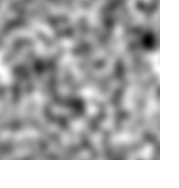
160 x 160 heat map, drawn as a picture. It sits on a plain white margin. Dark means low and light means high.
Odd rows or columns: none. Slope: none. Average level on the scale: 60%. Grain: smooth. Histogram: bell-shaped. Lone odd cells: none. Ninth with the lowest average: top right.
